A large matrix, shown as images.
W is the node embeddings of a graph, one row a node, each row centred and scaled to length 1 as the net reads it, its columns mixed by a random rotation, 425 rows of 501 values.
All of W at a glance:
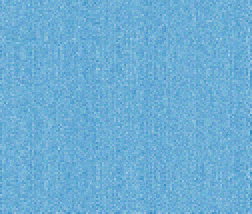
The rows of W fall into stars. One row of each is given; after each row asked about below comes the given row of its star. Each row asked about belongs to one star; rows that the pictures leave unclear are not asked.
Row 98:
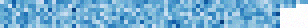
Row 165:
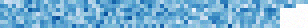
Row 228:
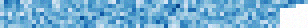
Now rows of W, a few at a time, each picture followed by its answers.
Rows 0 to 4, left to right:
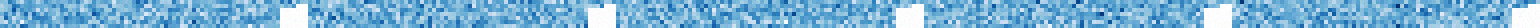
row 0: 98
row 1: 98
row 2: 165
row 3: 165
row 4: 228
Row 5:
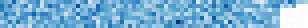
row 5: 98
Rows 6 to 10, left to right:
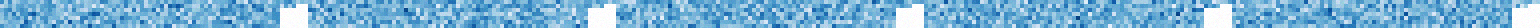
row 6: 98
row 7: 98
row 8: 165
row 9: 165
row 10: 98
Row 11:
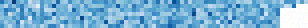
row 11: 98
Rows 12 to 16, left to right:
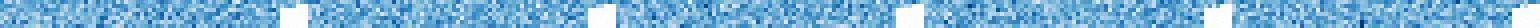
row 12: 165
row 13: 228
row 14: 228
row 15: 228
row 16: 228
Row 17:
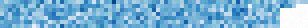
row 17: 165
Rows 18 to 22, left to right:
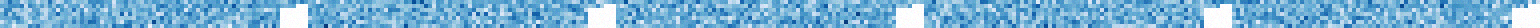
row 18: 228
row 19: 165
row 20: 98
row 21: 228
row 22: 98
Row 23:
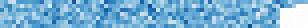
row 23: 165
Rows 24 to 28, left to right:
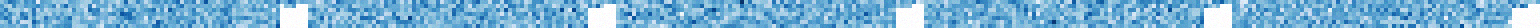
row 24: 98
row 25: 165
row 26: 98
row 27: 228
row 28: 165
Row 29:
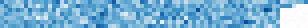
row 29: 165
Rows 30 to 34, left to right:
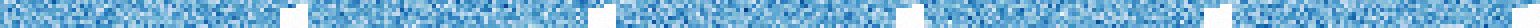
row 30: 165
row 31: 228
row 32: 165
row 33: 98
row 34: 228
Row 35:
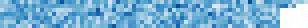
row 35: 98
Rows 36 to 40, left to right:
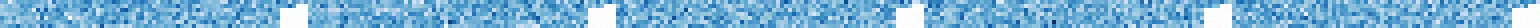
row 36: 165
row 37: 228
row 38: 165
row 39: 228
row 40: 228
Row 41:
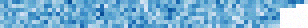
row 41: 228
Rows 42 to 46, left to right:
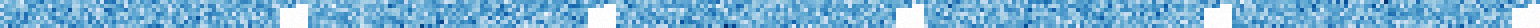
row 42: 165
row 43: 228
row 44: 98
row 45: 165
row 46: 165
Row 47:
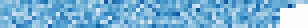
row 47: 165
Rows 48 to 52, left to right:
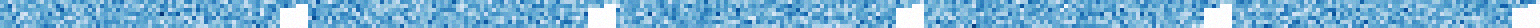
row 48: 165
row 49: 98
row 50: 228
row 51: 165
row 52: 228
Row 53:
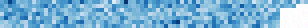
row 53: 98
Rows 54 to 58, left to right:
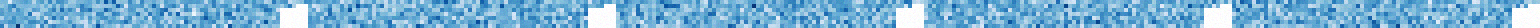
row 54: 165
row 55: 98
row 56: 98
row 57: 228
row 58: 98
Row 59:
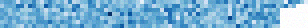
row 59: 228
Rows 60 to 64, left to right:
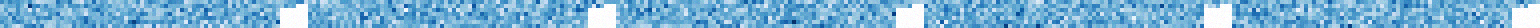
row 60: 228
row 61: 165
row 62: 98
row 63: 98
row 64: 98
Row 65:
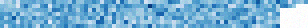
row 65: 165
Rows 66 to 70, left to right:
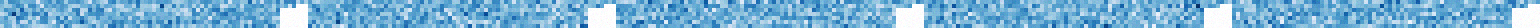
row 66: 98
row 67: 165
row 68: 165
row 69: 228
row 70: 165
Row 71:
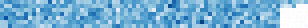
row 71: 98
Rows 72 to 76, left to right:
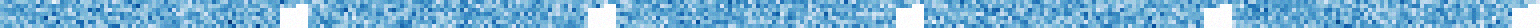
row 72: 98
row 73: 165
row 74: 165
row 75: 165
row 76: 98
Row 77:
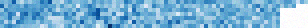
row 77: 98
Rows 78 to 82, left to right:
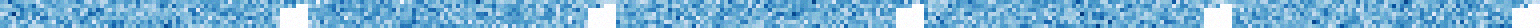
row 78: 98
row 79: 165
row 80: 165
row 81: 165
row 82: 98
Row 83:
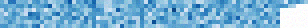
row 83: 228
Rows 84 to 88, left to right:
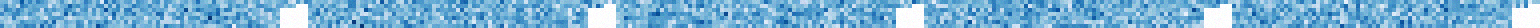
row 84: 165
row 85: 165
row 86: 228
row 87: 165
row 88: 98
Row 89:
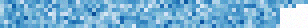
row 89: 98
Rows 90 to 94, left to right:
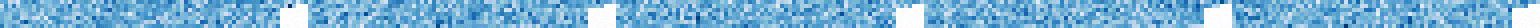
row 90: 165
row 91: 228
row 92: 228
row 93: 228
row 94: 98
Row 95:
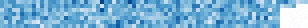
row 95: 98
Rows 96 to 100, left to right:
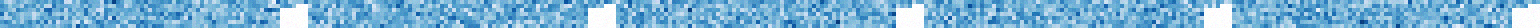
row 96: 165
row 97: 228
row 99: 98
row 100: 228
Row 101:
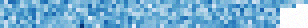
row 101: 98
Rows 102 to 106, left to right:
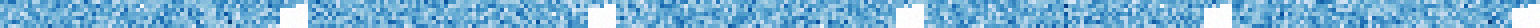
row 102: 228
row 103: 98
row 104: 98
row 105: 228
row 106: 228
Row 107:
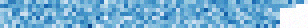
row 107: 228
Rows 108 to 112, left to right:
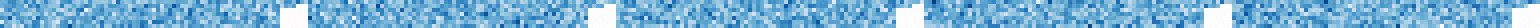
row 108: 228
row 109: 165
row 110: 98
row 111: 228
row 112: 228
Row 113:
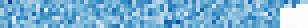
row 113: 98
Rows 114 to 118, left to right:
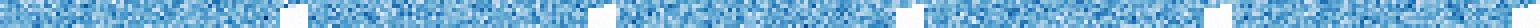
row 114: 228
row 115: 228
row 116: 98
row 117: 165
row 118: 228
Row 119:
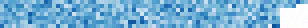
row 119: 228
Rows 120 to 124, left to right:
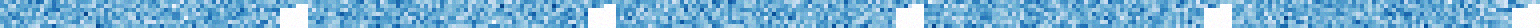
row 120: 165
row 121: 228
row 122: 165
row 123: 165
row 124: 165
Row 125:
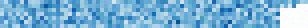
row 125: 98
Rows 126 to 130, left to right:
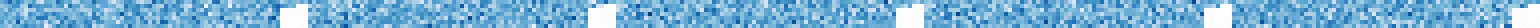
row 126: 228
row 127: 228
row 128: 98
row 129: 98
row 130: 165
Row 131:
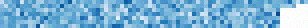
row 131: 98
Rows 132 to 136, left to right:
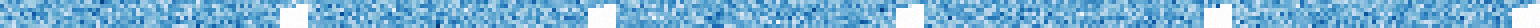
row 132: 98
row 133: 228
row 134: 165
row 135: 98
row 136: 228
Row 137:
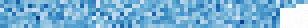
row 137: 228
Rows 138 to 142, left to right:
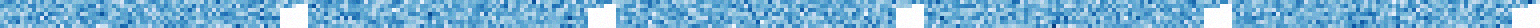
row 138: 228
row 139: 228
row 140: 165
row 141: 228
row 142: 228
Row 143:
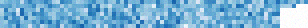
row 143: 98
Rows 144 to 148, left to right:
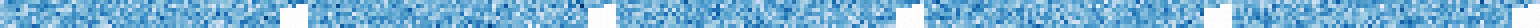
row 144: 228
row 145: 228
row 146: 228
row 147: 98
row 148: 98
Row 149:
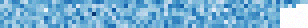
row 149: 98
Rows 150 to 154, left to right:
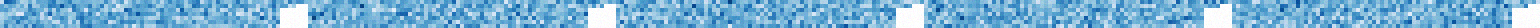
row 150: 228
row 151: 98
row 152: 165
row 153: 228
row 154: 98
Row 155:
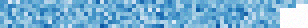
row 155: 165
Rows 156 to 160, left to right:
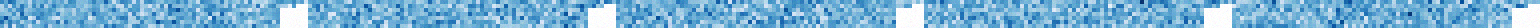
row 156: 98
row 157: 228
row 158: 98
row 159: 228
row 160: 165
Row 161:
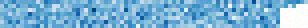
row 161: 228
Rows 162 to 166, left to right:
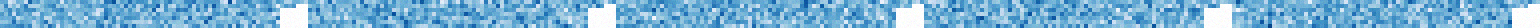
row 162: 165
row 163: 165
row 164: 165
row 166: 228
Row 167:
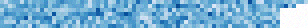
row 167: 98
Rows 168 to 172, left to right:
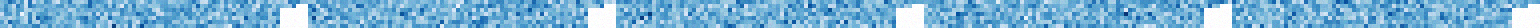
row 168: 228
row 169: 98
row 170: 98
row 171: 228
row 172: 165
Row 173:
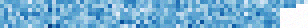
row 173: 98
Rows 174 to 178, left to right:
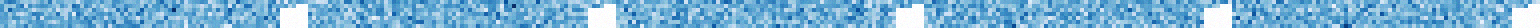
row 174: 228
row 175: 165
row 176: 165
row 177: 228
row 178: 98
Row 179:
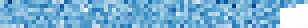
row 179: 228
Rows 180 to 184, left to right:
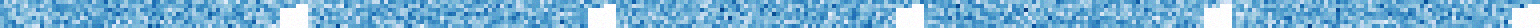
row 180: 165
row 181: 165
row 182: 165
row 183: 98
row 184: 165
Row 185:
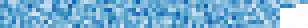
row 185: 165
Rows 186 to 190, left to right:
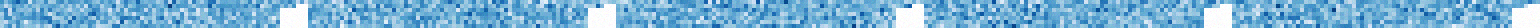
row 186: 98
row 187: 165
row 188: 165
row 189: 228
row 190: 228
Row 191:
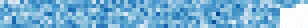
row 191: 165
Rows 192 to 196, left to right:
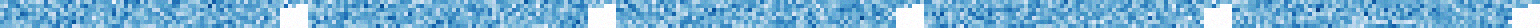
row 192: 98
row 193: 228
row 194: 98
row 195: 165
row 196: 165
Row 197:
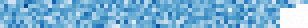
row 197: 165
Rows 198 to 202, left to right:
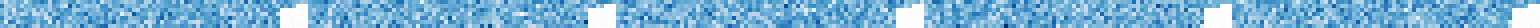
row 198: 165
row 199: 228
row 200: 98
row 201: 228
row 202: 165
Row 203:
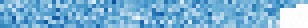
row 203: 165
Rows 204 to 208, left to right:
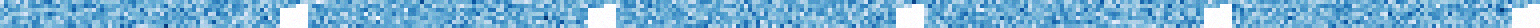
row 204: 228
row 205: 165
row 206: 228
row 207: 228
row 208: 165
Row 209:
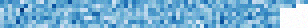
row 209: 98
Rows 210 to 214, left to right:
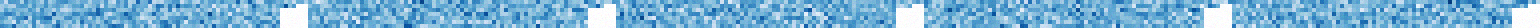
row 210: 98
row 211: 165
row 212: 98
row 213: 165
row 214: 228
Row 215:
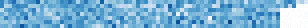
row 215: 98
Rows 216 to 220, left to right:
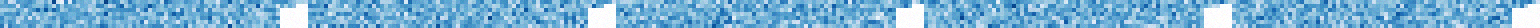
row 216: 165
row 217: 228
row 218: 165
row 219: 228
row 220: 228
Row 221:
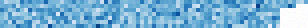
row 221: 165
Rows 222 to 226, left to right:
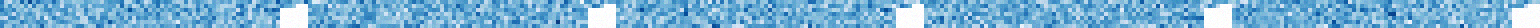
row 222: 165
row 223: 165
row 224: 165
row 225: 228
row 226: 165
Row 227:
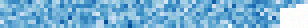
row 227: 228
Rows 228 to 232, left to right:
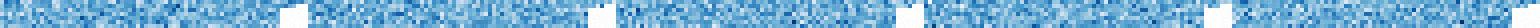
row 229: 98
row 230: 98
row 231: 98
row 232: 228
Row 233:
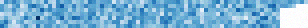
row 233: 228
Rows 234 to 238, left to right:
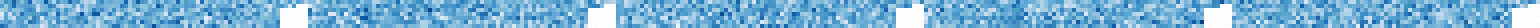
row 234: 98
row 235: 165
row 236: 165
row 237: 228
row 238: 228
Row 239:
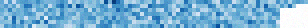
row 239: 165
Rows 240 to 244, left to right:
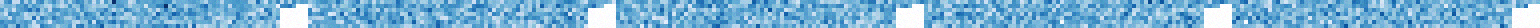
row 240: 165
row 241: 228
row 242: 165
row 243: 228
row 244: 98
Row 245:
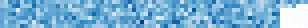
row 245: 98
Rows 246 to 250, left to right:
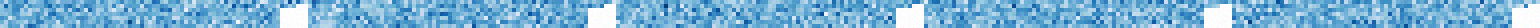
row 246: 228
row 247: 228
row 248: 228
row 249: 228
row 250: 98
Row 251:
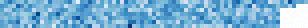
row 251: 228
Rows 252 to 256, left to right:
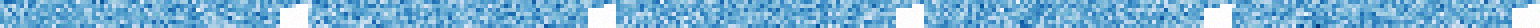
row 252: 228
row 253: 228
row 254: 165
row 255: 165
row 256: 228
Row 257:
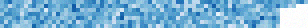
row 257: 228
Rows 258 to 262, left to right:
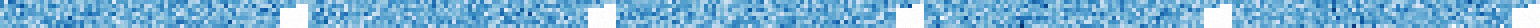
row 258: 98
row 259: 98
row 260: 98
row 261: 165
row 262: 228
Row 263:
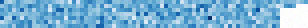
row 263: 165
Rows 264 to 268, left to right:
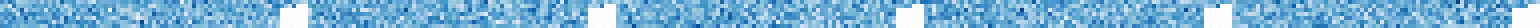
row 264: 98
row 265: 98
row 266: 165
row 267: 98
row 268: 228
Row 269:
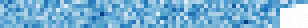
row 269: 228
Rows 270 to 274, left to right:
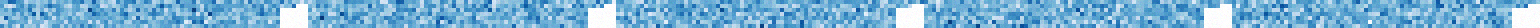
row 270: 98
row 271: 228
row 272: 165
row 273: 165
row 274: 98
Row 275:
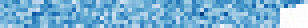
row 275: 228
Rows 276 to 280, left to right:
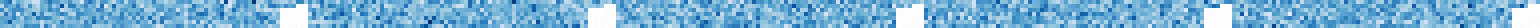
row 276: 228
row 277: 98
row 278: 228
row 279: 165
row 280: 165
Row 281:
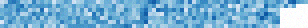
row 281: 228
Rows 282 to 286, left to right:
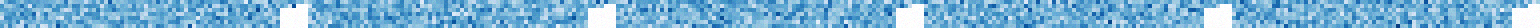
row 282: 98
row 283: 228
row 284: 165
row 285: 165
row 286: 98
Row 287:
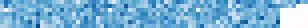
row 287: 228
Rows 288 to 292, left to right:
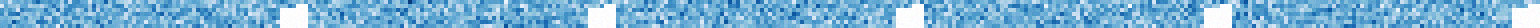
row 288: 165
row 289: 98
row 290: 165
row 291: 228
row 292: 98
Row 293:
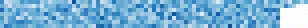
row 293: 165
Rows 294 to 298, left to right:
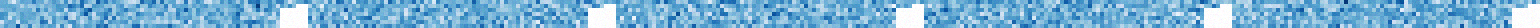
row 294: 165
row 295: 165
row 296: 165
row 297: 165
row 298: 165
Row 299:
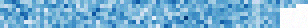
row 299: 98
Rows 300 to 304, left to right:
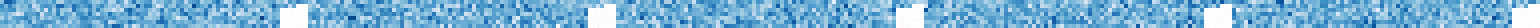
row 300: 228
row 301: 98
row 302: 98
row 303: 228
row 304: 228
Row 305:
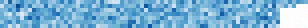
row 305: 228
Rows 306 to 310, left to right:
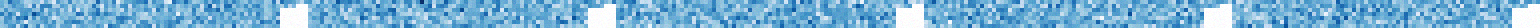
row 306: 98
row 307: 165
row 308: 98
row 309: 228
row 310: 165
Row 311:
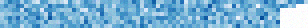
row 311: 228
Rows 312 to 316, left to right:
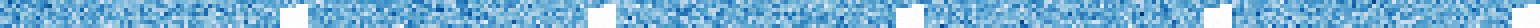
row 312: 228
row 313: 165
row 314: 165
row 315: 165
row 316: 165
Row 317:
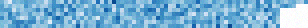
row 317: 165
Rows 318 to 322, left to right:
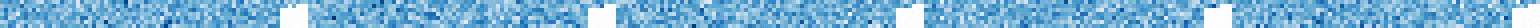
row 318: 98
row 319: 98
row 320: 165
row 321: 165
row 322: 228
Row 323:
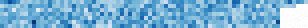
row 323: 228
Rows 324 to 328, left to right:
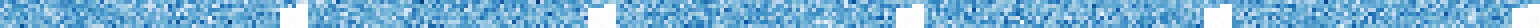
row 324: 98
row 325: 165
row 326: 228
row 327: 98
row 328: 228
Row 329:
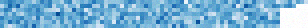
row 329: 228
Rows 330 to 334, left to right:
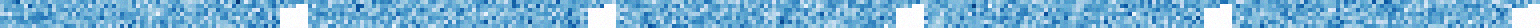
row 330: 228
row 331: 98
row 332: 228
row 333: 228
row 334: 165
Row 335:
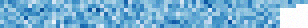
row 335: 98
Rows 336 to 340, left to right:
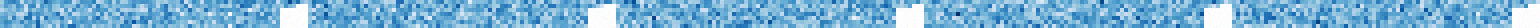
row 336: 228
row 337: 228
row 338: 228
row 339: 98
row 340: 98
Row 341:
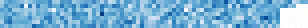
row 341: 228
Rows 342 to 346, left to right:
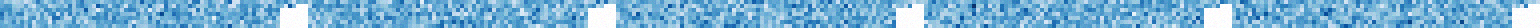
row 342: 165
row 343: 228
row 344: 98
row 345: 228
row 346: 98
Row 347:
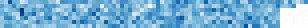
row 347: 98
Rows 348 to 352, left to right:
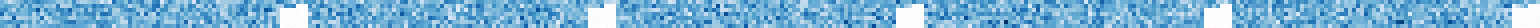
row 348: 165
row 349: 98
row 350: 228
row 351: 98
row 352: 98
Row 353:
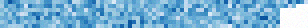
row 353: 228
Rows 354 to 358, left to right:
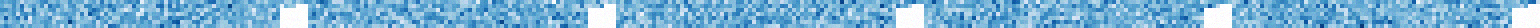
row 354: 98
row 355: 98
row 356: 228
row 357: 228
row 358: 228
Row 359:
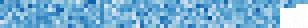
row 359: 228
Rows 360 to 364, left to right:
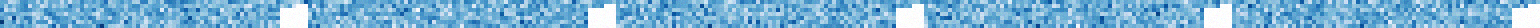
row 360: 165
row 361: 98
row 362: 98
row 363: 98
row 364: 228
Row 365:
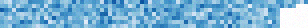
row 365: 165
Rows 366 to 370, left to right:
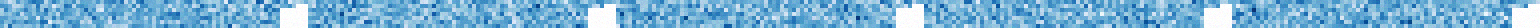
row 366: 165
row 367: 98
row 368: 98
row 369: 98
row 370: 98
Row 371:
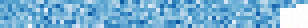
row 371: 98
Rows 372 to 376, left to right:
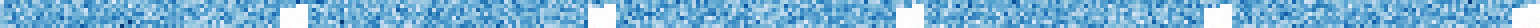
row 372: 228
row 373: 98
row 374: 98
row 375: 228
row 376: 228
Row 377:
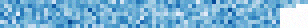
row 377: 98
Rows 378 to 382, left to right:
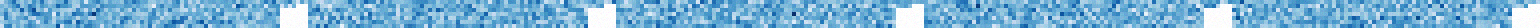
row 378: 98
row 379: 165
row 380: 165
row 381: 165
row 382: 98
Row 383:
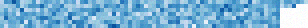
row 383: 98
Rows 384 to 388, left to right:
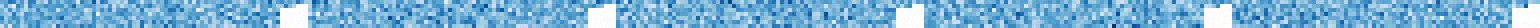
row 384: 228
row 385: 228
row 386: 165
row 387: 98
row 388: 98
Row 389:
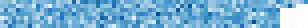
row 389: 165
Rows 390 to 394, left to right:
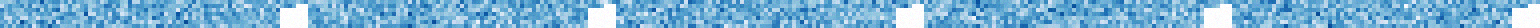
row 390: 165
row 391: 165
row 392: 165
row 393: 165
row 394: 165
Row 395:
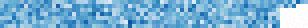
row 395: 228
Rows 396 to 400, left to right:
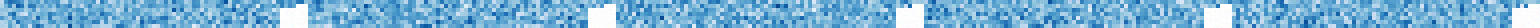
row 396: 228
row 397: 228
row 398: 98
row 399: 98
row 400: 98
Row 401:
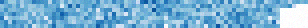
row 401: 165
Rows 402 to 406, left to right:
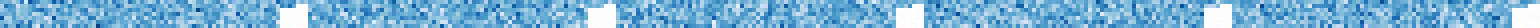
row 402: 165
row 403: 165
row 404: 98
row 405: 98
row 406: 228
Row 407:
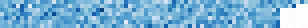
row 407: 98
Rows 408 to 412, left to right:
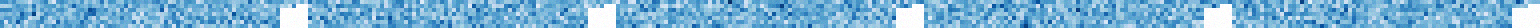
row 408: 98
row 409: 228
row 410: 165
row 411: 165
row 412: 98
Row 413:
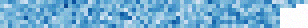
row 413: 98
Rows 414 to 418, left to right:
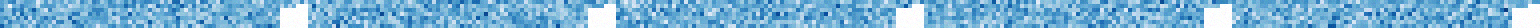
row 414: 98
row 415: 165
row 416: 165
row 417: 228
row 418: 165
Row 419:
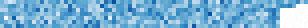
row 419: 165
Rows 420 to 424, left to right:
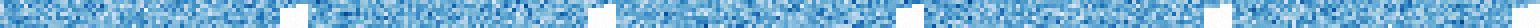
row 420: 228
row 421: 228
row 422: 228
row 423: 98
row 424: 98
